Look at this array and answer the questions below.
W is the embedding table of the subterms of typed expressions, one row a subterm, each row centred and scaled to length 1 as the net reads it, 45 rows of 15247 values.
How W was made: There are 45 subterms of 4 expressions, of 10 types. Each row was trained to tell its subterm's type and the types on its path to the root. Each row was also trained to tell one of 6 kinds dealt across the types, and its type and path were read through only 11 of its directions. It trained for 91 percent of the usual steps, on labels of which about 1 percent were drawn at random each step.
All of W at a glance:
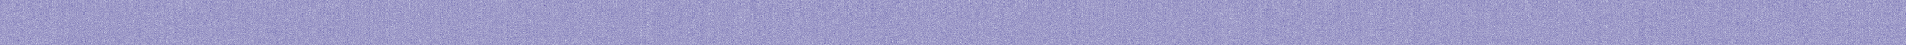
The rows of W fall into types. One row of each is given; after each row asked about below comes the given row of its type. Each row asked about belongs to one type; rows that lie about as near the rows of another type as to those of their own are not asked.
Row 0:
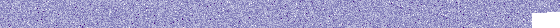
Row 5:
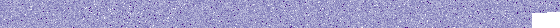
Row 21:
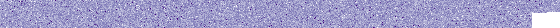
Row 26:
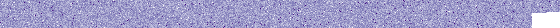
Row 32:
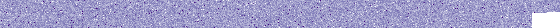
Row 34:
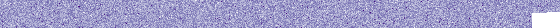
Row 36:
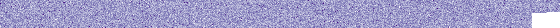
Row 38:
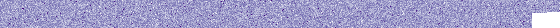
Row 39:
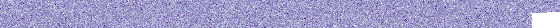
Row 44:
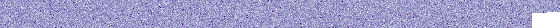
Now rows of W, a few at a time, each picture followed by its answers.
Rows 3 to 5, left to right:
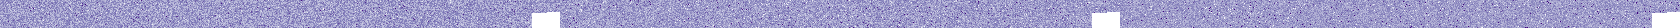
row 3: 36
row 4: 5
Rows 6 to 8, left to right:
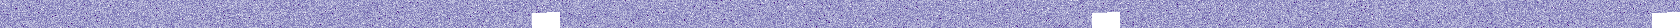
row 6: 34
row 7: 0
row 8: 38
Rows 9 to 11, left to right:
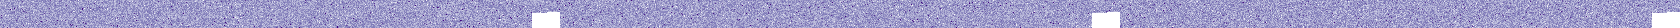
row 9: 44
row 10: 44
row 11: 38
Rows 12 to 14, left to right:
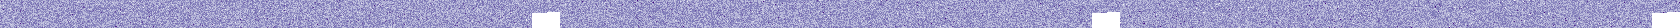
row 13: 44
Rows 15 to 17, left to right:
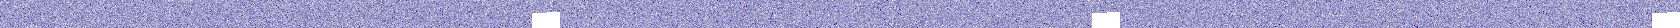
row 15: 38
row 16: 5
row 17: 38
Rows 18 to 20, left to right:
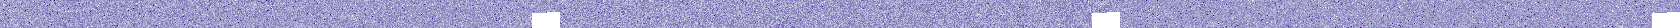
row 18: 39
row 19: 34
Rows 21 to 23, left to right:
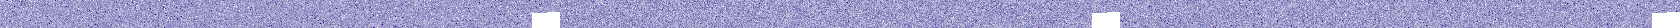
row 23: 39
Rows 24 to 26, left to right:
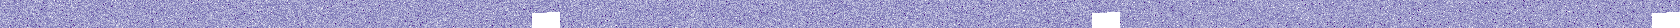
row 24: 32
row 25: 0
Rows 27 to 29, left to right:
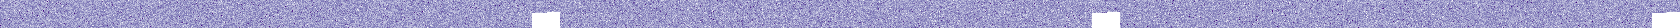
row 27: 5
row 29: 32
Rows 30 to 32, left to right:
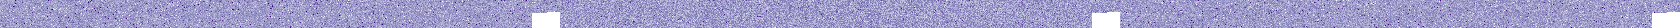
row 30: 39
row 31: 44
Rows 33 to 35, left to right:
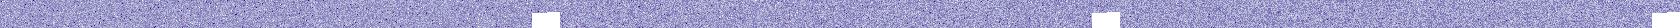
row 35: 44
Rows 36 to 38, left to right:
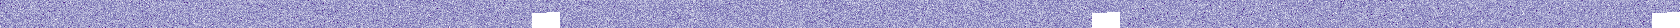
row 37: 0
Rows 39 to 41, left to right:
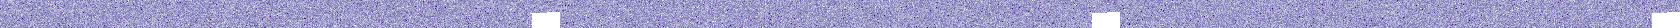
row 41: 34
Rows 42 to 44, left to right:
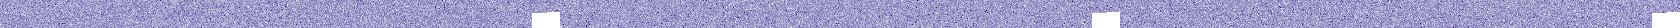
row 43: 0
